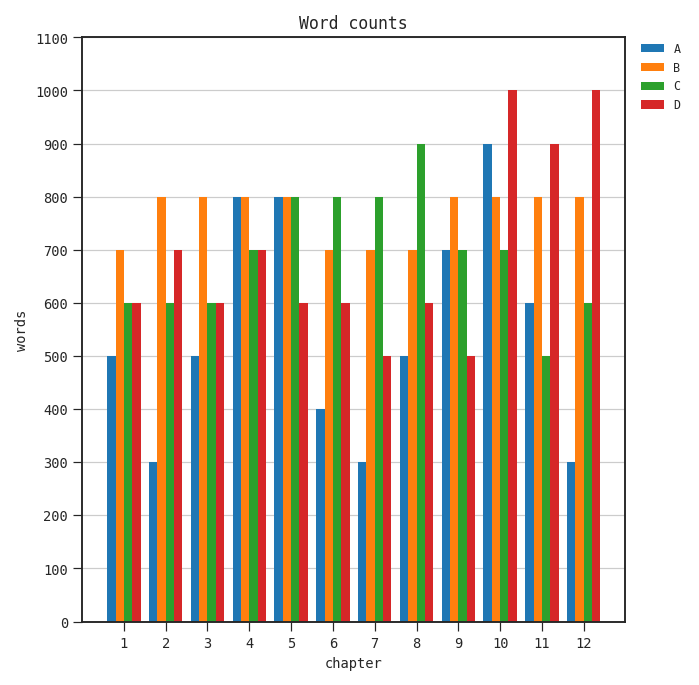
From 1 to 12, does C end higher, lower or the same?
the same
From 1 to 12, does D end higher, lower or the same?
higher
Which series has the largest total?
B
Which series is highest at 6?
C
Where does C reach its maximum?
8
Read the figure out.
Title: Word counts
x-axis: chapter, ticks 1 2 3 4 5 6 7 8 9 10 11 12
y-axis: words, ticks 0 100 200 300 400 500 600 700 800 900 1000 1100
Legend: A, B, C, D
Values:
A: 500 300 500 800 800 400 300 500 700 900 600 300
B: 700 800 800 800 800 700 700 700 800 800 800 800
C: 600 600 600 700 800 800 800 900 700 700 500 600
D: 600 700 600 700 600 600 500 600 500 1000 900 1000
